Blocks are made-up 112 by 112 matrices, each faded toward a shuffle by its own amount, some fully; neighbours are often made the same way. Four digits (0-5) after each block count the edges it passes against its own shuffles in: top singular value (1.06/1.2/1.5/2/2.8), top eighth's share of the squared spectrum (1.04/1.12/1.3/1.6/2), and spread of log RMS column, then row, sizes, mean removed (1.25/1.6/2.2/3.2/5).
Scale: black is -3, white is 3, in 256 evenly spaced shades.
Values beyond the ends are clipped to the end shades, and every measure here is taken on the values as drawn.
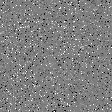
3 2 0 0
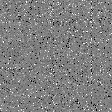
3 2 1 0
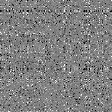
4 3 2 2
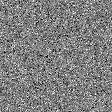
0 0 0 0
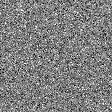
0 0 0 0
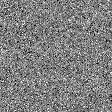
0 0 0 0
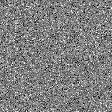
3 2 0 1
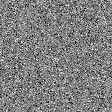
2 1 0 0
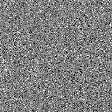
4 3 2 1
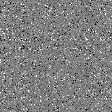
3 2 1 1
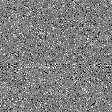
3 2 0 1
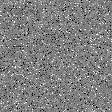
2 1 0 0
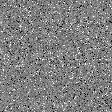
3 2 0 1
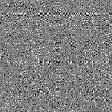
4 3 2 2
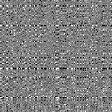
5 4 3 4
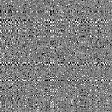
5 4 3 3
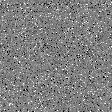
2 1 0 0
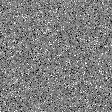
1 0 0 0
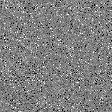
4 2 1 1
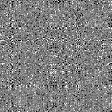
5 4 3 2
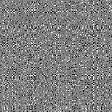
5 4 3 3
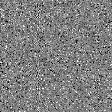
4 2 1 1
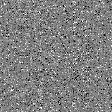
3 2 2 1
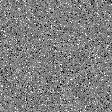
3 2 1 0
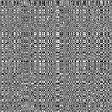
5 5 4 4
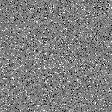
3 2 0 1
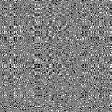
5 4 3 3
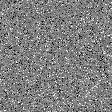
2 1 0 0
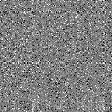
4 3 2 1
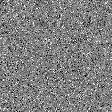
3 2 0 0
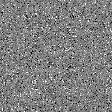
3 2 1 0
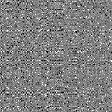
5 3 2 3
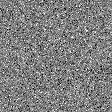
0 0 0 0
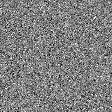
0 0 0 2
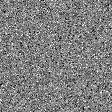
0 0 0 0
